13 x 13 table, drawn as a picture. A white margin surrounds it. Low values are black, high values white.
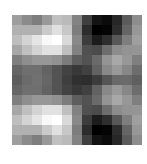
The middle left is the calmest part. The top and bottom halves mirror each other. The values follow a bell shape. The field is mottled with small blotches. There are no lone odd cells. No single row or column stands out from its neighbours.
